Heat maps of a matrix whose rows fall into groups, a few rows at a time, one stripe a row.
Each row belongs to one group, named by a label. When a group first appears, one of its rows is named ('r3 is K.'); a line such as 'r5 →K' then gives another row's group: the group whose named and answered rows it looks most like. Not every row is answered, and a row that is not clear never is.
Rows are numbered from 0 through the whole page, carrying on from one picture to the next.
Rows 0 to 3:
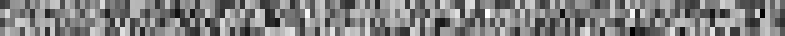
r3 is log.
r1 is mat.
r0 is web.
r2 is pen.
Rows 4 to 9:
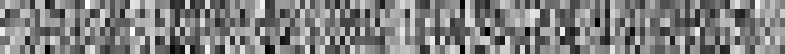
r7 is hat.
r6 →web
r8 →web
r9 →mat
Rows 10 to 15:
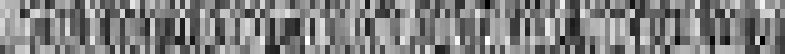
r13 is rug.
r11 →log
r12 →rug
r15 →pen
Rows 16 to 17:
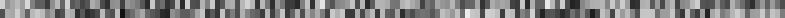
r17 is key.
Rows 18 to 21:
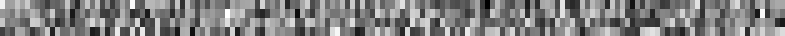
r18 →hat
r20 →log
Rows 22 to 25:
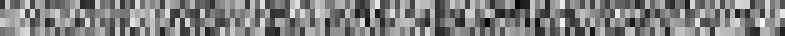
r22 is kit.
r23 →web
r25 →pen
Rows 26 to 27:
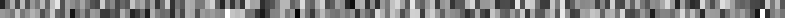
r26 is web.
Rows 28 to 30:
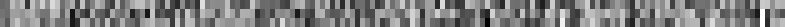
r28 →web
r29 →rug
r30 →hat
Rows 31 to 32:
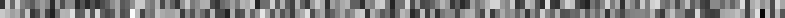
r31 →key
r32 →mat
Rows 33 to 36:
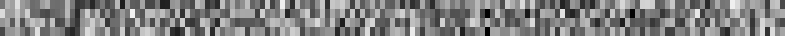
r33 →key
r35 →log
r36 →hat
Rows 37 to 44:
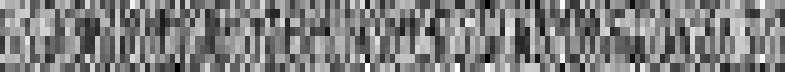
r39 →key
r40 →key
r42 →kit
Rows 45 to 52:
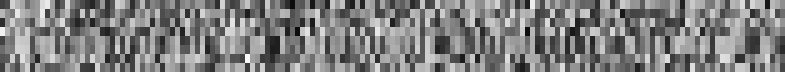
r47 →key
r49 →pen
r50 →pen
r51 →web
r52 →kit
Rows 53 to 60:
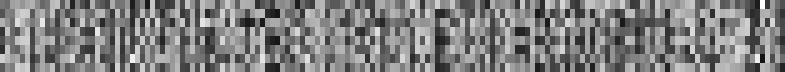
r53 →rug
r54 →pen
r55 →log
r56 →kit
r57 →pen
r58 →kit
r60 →pen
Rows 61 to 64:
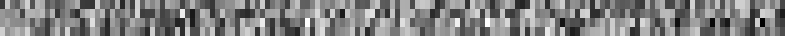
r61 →kit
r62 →log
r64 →rug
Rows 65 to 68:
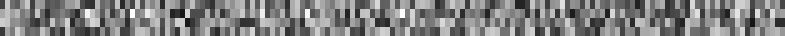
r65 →kit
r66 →hat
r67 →log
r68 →key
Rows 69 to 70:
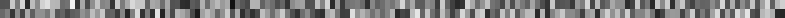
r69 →web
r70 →log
